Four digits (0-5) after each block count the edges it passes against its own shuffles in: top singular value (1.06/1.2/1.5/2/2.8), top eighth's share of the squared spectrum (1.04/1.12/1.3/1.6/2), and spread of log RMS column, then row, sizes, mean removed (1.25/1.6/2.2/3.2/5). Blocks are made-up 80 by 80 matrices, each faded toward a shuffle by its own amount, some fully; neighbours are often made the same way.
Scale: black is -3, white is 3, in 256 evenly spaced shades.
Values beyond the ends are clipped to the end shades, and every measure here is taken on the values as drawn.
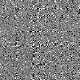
4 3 3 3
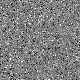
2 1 0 0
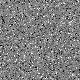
0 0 0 0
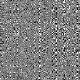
4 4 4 3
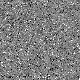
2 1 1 0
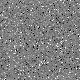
0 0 0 0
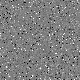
0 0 0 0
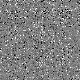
1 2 2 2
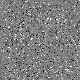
1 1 1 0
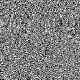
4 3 1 1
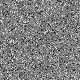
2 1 0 0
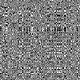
4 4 3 3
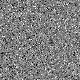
2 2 0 0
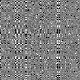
5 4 3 3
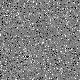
2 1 0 0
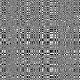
5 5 4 4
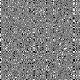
5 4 3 2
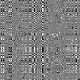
5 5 4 3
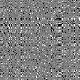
5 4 3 3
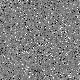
1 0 0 0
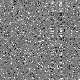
3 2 1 0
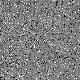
3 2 0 0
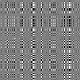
5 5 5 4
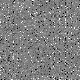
3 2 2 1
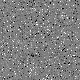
1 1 0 0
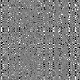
5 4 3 2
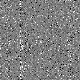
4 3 2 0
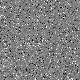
2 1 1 0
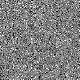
3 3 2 1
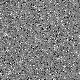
1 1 0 0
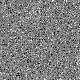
1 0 0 0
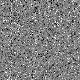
3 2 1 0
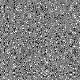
3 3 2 1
